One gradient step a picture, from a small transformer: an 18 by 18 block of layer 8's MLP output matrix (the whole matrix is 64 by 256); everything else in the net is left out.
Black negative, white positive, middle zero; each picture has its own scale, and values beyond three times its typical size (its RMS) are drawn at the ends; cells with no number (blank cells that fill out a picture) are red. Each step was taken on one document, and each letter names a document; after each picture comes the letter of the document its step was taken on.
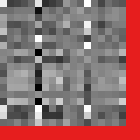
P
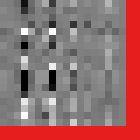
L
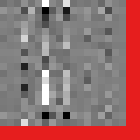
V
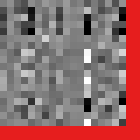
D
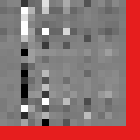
V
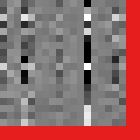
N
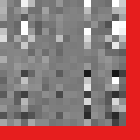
N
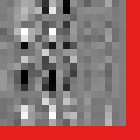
L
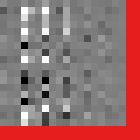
V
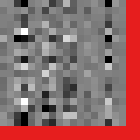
L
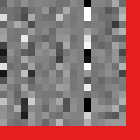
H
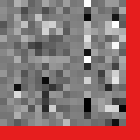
D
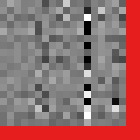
P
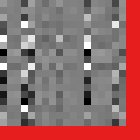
N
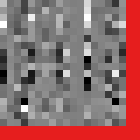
H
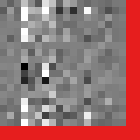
V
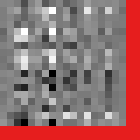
L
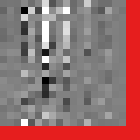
V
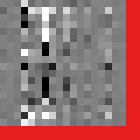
V
